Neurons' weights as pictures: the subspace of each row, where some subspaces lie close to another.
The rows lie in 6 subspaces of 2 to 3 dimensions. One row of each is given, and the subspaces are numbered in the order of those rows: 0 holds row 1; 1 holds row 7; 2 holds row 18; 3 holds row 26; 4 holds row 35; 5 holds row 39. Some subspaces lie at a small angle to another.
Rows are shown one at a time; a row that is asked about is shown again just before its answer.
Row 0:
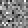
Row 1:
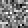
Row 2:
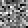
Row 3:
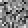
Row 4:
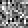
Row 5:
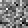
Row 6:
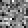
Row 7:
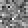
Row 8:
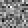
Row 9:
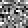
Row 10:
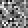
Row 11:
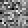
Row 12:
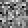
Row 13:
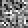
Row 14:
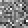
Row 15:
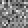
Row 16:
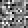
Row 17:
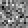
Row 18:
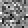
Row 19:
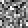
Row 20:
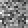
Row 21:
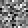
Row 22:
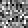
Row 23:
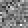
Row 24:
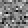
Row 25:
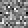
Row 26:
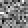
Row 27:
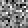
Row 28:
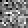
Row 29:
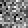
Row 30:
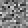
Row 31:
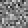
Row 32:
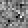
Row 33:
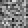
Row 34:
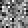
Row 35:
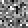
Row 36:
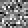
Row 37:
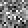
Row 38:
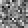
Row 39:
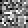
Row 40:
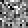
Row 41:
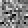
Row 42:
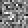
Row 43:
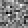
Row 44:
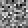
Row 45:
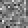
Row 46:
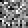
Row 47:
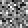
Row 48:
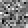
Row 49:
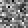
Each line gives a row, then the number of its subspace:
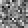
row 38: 1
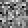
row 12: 5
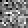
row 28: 5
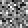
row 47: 5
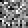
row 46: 4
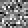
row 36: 3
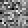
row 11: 5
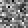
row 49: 1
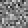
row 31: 3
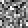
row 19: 4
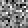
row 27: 0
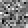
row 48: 3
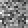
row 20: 5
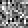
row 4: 1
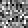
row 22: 1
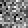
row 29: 4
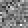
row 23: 3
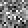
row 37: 4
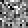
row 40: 4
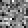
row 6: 1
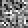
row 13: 5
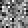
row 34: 1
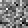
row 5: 4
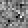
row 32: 1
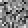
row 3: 4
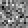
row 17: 1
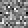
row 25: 3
